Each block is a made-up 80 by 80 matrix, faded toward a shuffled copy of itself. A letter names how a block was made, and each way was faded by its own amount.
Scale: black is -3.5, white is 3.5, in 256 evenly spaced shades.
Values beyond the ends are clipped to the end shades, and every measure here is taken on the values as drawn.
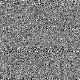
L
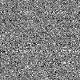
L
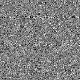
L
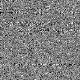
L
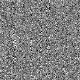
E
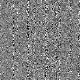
E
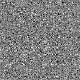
L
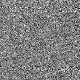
L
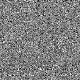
L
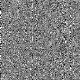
E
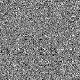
L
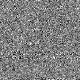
L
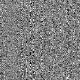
E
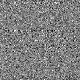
L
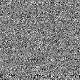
L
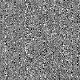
E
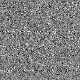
L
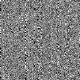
E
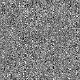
E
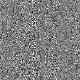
E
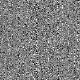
E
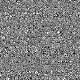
L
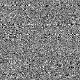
L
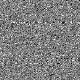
L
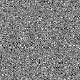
L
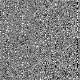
E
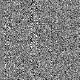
E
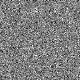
L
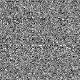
L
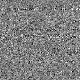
L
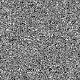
L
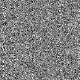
E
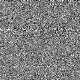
L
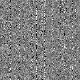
E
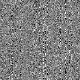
E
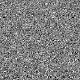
L
